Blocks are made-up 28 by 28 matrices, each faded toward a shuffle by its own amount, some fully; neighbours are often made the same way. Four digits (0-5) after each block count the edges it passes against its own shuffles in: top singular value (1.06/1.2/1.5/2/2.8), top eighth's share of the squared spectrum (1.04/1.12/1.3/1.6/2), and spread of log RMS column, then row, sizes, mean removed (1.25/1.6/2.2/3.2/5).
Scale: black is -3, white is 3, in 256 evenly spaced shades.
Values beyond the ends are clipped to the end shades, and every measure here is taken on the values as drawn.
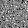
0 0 0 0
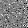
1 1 1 0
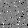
2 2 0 0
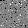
1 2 0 1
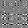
4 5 2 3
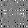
4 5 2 2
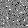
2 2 0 0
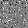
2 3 0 0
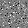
1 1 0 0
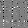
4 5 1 1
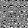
3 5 1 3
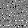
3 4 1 1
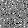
1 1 0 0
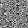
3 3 1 1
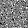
0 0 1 0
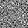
2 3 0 0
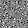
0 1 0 0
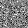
0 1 0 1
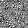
0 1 0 0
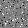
0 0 0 1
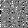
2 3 2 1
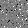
1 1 0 0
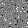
1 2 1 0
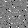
0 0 0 0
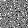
2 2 1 0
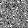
0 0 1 0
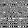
3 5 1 3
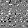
3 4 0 2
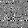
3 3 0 2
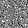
0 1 0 1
